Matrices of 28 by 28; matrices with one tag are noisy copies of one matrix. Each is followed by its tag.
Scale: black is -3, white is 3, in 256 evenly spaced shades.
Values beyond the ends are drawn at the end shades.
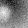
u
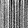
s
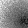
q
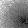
q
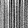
s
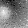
u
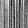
s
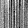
s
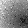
q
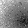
q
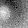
u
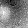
u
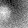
u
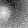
u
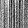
s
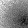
q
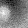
u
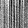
s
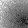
q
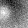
u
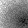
q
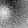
u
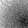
q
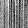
s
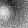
u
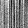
s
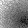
q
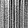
s
